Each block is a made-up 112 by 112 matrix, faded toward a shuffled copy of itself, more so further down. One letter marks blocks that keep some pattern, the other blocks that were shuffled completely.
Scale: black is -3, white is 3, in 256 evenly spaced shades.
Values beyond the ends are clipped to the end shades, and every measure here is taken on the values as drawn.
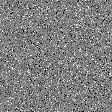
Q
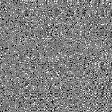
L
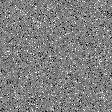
Q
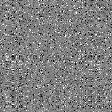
L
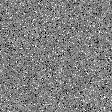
Q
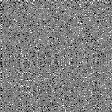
L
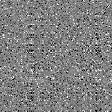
L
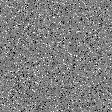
Q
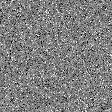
Q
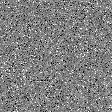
Q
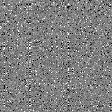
L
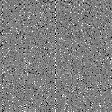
L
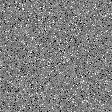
Q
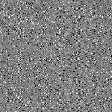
L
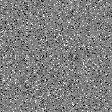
L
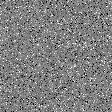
Q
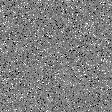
Q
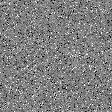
Q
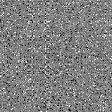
L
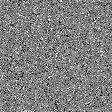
Q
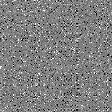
L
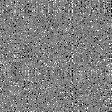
L
